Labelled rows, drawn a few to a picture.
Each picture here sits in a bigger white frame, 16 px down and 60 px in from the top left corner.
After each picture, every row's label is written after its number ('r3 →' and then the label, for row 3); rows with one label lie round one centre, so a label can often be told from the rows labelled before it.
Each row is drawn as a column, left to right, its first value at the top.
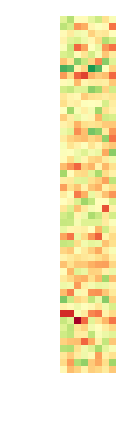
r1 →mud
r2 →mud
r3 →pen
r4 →pen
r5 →mud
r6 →mud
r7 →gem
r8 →pen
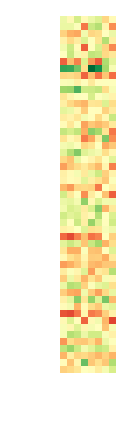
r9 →mud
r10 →mud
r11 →mud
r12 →pen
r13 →mud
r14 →mud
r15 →gem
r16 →pen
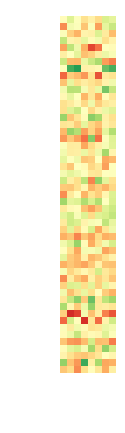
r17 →pen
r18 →mud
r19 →mud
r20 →pen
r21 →gem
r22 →pen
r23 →mud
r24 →mud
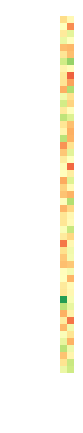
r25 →gem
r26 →pen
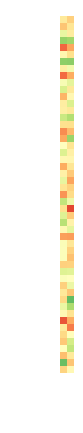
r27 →pen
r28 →gem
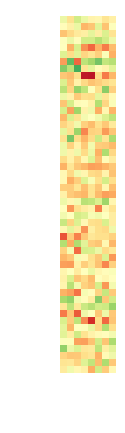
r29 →mud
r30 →gem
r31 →mud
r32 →pen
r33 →pen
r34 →gem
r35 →pen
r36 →gem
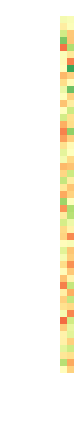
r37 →pen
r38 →mud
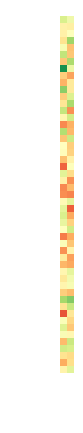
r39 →mud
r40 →gem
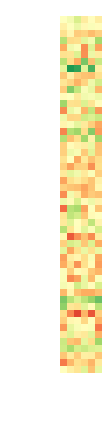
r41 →gem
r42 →mud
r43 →mud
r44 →gem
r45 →mud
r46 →gem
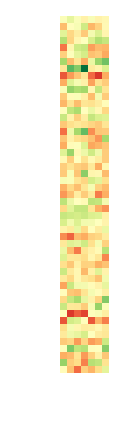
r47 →pen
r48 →mud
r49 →mud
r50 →mud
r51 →pen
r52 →pen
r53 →gem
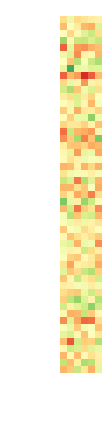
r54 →pen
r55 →mud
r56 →gem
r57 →pen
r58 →pen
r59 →gem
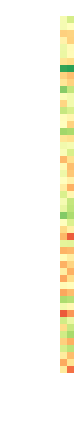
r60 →mud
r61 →mud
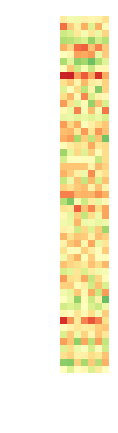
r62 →pen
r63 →pen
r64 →gem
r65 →pen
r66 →gem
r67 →pen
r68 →gem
